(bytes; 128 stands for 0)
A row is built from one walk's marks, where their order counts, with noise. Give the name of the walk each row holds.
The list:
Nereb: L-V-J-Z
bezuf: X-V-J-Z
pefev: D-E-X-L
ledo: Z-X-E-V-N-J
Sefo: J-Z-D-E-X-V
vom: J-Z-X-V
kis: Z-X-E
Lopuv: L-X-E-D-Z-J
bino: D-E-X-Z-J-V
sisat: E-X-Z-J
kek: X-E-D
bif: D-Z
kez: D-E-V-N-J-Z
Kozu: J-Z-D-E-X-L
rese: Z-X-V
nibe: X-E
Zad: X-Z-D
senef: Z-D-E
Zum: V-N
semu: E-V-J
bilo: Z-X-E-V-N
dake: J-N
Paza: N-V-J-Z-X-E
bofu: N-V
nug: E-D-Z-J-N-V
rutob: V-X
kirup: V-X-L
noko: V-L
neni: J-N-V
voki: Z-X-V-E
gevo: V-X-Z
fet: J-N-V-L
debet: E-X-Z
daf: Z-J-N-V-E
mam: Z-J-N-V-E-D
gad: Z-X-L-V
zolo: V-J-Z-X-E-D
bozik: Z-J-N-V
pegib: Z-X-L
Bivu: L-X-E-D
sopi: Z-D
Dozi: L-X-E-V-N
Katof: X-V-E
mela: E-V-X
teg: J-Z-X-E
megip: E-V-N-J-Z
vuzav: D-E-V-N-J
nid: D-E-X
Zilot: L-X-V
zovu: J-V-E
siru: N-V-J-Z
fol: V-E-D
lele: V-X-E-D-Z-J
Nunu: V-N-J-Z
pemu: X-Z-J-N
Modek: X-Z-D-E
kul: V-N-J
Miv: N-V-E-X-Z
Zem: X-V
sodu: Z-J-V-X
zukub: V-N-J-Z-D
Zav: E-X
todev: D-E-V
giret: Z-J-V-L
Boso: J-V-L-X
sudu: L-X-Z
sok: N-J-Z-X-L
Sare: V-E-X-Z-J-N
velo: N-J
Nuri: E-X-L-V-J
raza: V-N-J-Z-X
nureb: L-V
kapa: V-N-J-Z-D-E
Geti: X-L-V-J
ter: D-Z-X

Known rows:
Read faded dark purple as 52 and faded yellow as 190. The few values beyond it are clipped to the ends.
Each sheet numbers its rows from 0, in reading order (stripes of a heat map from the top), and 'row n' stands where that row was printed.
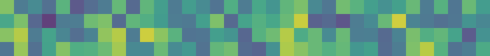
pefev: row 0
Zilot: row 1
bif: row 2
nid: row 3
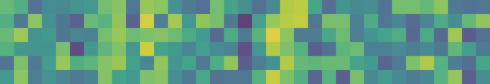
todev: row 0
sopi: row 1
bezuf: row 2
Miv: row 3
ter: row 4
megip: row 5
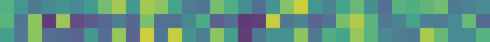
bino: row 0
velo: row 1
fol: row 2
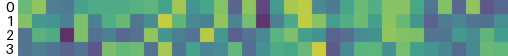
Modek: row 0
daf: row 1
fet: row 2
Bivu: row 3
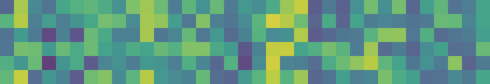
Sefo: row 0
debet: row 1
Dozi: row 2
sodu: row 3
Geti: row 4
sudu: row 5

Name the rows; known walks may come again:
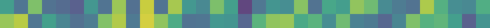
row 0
fol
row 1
bif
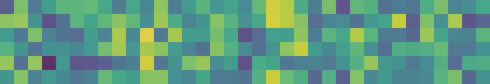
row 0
mela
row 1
Zem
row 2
zolo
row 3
bino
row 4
kirup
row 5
megip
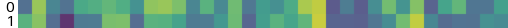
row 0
Sefo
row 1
Zilot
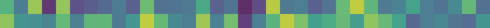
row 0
velo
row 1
daf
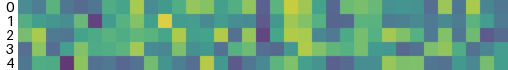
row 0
Zad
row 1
Miv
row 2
Modek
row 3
nid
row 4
fet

